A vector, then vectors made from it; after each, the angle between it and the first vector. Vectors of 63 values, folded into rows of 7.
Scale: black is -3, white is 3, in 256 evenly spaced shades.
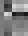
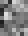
partly aligned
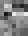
nearly opposite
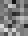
orthogonal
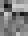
nearly parallel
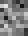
partly opposed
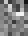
partly opposed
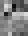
nearly opposite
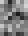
partly aligned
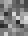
partly opposed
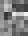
nearly opposite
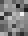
partly opposed
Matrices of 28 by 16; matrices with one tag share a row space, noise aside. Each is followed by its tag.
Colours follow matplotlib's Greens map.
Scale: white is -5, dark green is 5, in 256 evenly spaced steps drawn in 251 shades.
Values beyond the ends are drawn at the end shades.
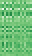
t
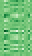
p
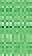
t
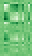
p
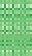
t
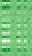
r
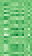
p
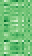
p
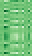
p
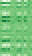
r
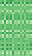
t
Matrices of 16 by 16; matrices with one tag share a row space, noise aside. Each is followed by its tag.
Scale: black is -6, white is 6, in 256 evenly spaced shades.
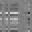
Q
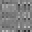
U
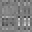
U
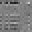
Q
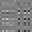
U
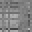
Q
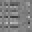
Q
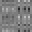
U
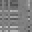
Q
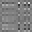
U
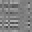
Q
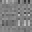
U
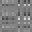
U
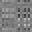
U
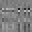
U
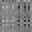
U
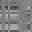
Q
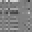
Q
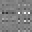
U
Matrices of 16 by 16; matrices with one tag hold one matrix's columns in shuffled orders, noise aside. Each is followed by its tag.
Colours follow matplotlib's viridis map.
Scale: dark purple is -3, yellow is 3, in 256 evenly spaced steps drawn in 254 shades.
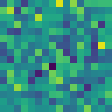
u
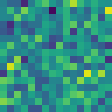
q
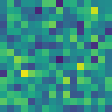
q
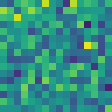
u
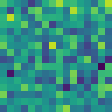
u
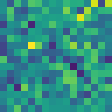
u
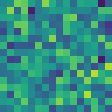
q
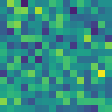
q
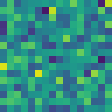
q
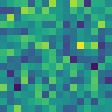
u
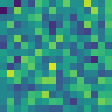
q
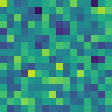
q
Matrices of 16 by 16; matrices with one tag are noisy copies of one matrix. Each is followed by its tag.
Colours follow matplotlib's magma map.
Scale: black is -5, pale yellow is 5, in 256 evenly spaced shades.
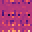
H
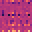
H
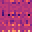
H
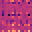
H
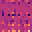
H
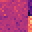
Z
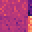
Z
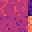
Z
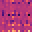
H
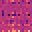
H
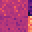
Z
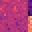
Z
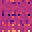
H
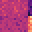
Z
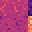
Z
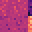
Z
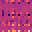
H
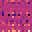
H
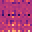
H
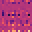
H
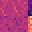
Z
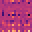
H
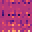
H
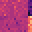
Z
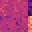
Z
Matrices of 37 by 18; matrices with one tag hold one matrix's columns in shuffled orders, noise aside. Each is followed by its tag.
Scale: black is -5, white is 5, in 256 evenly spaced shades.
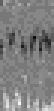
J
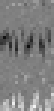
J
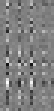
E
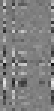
E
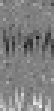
J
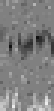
J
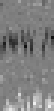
J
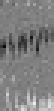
J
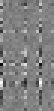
E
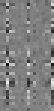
E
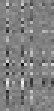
E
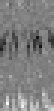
J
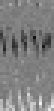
J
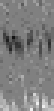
J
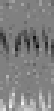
J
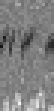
J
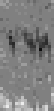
J
